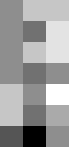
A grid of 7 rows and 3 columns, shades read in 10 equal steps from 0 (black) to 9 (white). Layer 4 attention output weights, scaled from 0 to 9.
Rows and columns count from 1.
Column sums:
37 31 48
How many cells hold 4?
3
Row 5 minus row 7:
4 5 4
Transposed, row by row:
5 5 5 5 7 7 3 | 7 4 7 4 5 4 0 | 7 8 8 5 9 6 5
